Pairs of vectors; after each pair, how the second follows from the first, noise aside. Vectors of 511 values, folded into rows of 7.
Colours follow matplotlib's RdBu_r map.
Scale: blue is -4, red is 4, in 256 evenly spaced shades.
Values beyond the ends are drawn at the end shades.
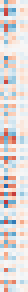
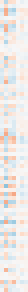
shrunk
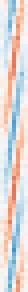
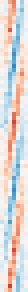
negated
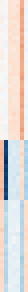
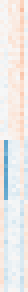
shrunk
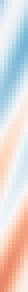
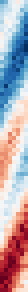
scaled up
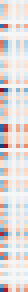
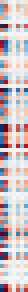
scaled up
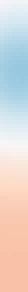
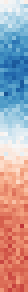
scaled up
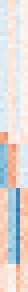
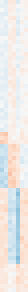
shrunk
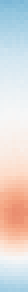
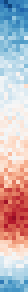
scaled up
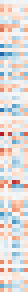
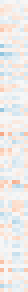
shrunk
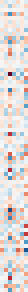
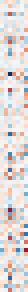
negated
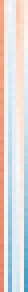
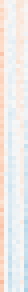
shrunk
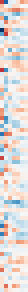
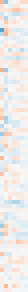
shrunk
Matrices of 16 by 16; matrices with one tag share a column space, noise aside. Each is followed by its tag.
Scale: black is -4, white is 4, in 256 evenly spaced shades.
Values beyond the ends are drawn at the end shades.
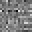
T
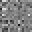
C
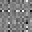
T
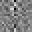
C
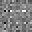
T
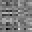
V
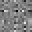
T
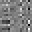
C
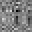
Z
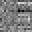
Z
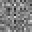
C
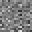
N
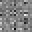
V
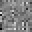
V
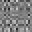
C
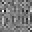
Z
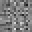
V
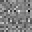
T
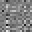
N
